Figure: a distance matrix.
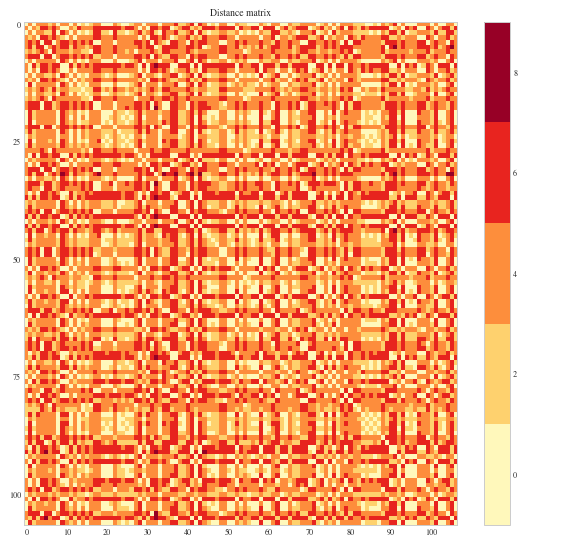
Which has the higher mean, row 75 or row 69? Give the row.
69
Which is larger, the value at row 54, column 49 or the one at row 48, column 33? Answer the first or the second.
the first
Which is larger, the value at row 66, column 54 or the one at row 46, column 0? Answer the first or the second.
the first
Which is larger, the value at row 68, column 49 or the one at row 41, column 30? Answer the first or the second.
the second
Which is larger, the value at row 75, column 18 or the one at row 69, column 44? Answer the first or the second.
the second
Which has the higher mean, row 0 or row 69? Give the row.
69
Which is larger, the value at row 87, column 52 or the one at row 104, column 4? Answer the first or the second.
the first
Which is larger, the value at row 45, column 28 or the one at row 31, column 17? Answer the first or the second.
the first
